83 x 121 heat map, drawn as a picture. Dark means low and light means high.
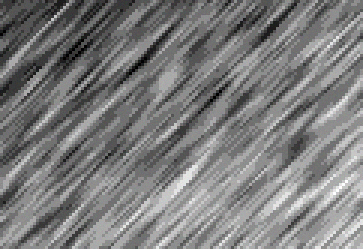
Slope: up to the bottom right. Grain: diagonal, up to the right. Odd rows or columns: none. Ninth with the highest average: bottom right. Mirror symmetry: none. Ninth with the lowest average: top left.
